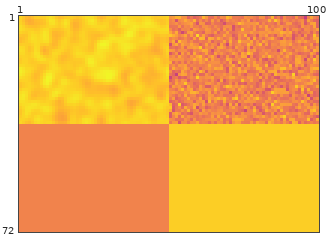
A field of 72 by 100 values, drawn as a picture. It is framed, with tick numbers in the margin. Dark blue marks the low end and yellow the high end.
It is made of 2 by 2 panels. Panel 1,1: very high, blotchy, faint in contrast. Panel 1,2: high, fine-grained. Panel 2,1: high, flat. Panel 2,2: very high, flat.
